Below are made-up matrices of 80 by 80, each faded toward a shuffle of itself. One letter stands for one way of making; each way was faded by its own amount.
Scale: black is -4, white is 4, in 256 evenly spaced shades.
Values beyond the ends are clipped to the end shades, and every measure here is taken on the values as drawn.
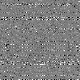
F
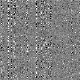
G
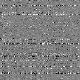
F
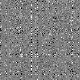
G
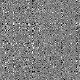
G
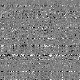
F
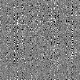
G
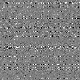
F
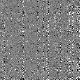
G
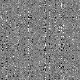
G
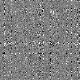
G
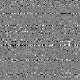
F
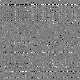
F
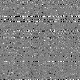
F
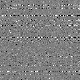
F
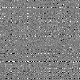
F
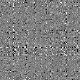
G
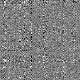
G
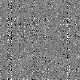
G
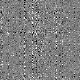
G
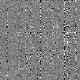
G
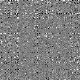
G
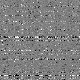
F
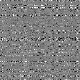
F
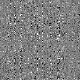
G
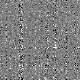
G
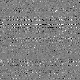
F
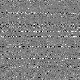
F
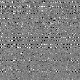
F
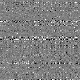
F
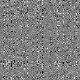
G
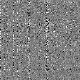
G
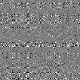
F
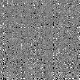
G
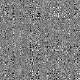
G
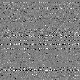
F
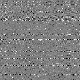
F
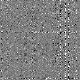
G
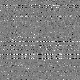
F
